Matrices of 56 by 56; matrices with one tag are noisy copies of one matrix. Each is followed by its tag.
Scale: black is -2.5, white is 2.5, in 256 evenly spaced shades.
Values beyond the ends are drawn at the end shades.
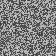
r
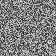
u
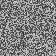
u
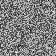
u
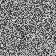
u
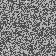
r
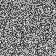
u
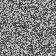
r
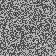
u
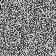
u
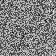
u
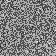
u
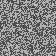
r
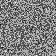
u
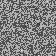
r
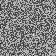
u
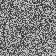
u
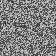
r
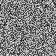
u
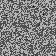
r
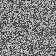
r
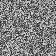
r
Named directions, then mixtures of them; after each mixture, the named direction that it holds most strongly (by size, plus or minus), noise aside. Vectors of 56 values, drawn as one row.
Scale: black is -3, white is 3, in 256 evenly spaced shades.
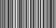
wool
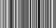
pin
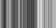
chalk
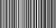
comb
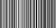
comb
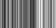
chalk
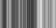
chalk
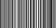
wool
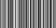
wool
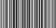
wool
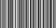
wool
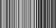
comb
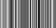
pin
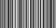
wool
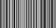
comb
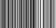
wool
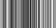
pin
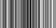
pin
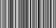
pin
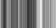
chalk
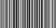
wool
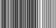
chalk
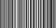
wool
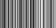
wool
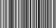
pin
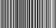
comb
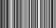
pin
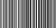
comb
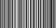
wool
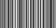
wool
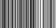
wool
